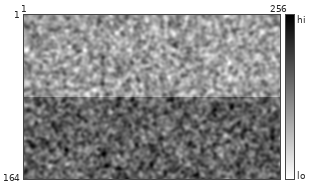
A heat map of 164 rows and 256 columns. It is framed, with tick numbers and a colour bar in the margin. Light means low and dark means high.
The texture is blotchy. On average the colour sits 50% of the way up the scale. A horizontal seam about 50% of the way down splits the table, and the bottom part is higher. No lone cell stands out from its neighbours.
